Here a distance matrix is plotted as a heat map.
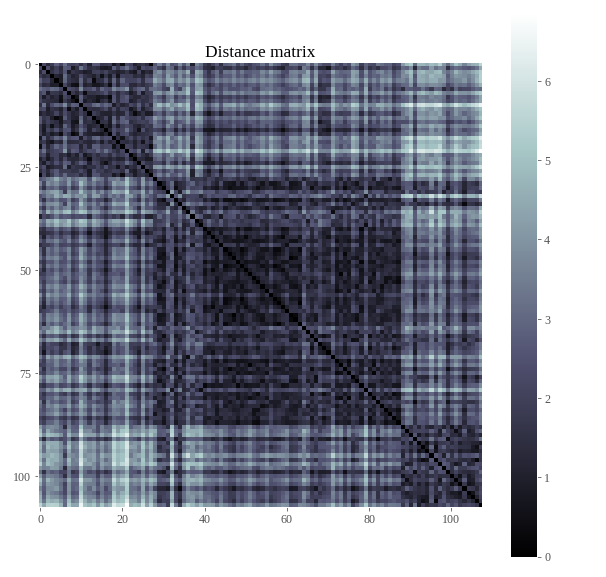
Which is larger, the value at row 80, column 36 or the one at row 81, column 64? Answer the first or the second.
the first
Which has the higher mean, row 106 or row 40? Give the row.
106
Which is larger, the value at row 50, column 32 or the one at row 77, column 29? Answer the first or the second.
the first
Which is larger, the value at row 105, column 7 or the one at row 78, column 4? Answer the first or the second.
the first
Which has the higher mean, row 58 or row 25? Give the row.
25
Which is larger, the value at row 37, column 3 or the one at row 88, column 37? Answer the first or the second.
the second
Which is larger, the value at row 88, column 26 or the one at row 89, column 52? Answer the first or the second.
the second
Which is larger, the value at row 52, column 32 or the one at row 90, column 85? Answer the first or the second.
the second
